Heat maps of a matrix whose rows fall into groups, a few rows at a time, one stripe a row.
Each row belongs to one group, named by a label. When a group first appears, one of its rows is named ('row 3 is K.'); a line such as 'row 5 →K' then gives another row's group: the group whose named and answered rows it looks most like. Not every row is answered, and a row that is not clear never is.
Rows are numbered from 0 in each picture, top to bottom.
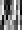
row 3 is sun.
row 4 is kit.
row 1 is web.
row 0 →web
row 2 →web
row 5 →kit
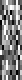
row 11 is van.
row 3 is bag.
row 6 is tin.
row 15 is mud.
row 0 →mud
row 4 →mud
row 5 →kit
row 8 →tin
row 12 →mud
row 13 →mud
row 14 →tin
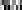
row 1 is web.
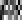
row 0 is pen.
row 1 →kit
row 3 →kit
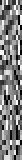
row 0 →mud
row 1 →web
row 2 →bag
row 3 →van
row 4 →pen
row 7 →mud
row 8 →web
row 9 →kit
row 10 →web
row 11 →tin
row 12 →sun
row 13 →van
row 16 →van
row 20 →pen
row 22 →tin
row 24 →mud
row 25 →kit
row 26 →tin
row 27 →tin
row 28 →bag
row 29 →tin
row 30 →sun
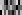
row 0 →pen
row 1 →sun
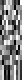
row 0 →van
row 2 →sun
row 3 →kit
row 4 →mud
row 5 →van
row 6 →mud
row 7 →bag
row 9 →pen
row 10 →tin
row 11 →bag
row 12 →kit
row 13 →web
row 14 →web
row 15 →web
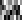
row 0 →kit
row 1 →van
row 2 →tin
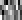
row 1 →mud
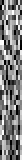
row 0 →kit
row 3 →mud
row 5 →kit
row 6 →van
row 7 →kit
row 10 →tin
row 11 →van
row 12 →web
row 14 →sun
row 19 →tin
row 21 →sun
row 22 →tin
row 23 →mud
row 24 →pen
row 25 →pen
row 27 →bag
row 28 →tin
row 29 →tin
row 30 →mud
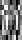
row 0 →tin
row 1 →kit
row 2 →pen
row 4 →mud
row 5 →mud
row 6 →tin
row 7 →sun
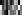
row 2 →pen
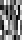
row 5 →kit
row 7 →van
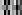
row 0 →web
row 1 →sun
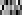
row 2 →tin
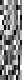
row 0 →kit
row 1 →sun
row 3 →web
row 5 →web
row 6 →van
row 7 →mud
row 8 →web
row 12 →pen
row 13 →van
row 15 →sun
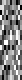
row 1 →web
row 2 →mud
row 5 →pen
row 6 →bag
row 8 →kit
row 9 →bag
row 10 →kit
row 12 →kit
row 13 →web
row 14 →bag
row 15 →kit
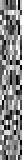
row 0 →pen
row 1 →pen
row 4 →tin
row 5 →pen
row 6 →pen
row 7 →kit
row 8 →bag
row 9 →bag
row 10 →kit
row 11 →bag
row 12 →tin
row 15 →tin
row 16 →tin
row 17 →bag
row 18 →sun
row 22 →tin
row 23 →web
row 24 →kit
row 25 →web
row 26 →van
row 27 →pen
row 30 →bag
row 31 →pen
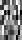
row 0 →bag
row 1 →kit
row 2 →web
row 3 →kit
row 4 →kit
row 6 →pen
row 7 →sun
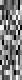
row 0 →pen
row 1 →van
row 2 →bag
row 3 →sun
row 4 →mud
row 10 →tin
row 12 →mud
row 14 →van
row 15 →bag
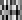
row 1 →sun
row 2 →tin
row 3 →sun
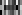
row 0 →mud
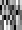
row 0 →bag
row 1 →mud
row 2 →tin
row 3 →bag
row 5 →van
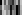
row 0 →mud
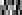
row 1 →sun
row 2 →kit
